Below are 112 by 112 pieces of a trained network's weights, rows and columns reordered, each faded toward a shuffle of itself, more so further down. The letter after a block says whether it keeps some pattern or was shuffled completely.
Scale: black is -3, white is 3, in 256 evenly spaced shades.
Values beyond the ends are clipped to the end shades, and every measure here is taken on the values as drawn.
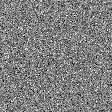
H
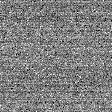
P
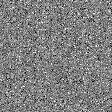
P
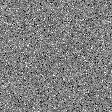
H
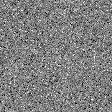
H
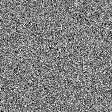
H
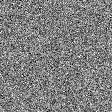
H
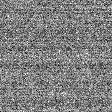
P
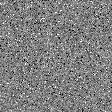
H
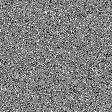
H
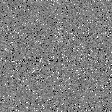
P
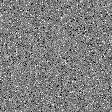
H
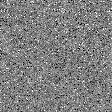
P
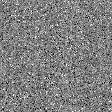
P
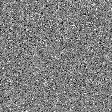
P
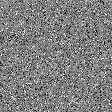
H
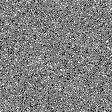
H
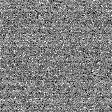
P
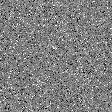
H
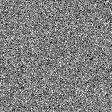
H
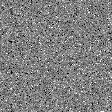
P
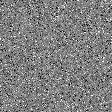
H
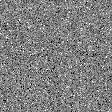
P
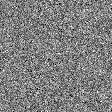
H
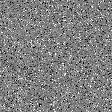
H
